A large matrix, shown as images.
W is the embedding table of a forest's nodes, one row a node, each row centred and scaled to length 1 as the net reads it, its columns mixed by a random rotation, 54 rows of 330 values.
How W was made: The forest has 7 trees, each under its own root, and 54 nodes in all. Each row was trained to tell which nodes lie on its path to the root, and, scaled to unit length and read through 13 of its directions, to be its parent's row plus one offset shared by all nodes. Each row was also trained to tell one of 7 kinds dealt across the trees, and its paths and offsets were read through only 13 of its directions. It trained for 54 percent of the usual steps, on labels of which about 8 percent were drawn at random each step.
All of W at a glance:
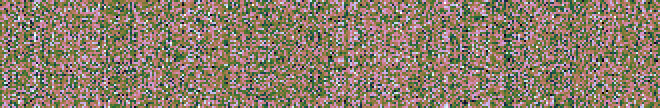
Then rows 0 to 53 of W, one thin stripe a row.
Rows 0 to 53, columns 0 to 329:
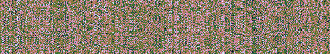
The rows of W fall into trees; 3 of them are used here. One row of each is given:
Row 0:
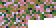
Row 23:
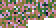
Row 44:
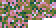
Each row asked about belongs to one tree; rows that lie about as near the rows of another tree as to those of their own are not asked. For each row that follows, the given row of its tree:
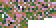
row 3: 0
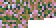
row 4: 23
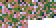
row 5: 23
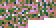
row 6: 23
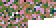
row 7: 0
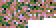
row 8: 44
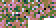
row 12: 23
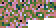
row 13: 23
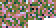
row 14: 0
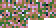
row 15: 23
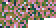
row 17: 0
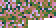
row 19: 23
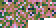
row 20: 0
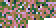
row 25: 0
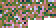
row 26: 23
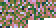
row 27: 0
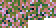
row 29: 0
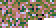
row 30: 0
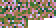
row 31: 23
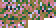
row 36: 23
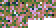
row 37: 44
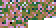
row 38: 0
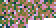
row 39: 44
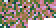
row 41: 44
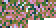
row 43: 0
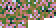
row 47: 23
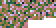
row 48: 44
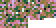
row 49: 23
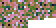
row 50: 0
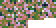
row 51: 0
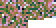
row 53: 0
